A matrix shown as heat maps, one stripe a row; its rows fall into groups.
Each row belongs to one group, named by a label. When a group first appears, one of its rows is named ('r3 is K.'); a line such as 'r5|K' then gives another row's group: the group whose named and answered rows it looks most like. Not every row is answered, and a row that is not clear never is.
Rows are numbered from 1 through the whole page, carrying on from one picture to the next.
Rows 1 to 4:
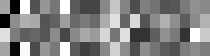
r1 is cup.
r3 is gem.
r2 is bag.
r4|cup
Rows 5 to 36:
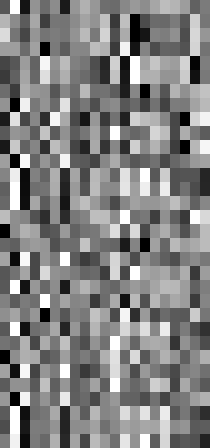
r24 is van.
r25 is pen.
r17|pen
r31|cup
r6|gem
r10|van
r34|pen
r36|pen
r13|bag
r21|bag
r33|cup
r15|bag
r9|van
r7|gem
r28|pen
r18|pen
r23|cup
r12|cup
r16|cup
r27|gem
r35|pen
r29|cup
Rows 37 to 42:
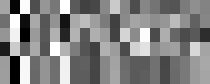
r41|cup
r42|cup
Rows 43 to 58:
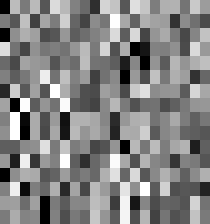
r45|bag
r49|bag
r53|van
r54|cup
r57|gem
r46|gem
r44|cup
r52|pen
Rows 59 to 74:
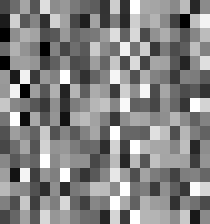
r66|gem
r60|bag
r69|van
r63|bag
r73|cup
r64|cup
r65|pen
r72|gem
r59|van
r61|bag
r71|cup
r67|pen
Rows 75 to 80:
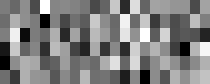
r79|bag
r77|pen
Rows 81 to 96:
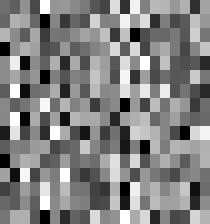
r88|van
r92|bag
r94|van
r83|gem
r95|van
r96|gem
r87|pen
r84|bag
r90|bag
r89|pen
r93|cup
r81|van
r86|gem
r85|pen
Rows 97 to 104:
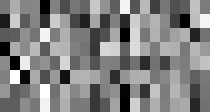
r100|bag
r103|van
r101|cup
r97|gem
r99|van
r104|van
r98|bag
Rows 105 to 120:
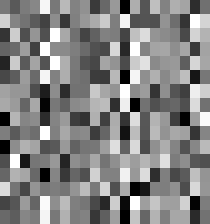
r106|gem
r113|bag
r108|van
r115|bag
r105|van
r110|van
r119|van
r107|bag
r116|pen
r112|gem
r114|van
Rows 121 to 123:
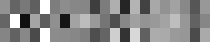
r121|van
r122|pen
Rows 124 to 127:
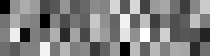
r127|van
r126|pen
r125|gem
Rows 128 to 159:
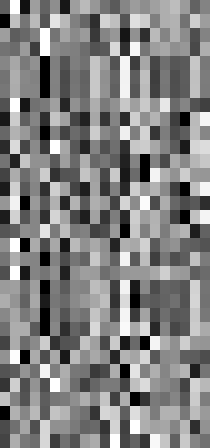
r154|van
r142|pen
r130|van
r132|gem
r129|bag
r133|gem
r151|gem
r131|van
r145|pen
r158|van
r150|gem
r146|gem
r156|gem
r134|gem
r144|van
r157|bag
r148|gem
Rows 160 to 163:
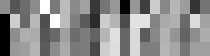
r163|bag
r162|bag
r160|van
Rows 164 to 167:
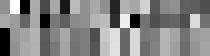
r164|pen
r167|bag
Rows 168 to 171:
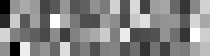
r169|bag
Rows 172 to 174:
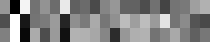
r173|pen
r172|cup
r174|pen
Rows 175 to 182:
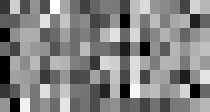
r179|bag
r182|cup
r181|van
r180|bag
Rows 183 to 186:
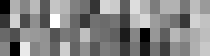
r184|bag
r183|bag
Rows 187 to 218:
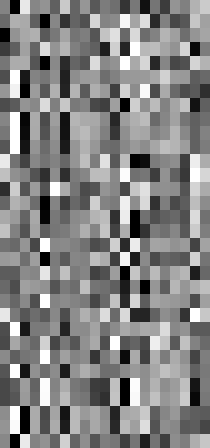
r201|gem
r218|cup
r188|gem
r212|van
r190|van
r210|pen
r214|van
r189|bag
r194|van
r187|cup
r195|pen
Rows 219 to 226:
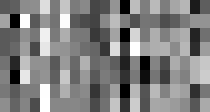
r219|van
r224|cup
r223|cup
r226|van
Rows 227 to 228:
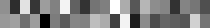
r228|gem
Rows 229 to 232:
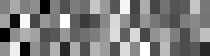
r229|gem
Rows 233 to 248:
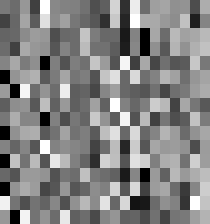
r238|bag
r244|bag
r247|gem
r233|van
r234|van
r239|cup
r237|gem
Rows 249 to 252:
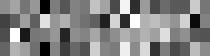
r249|gem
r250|van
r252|gem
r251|pen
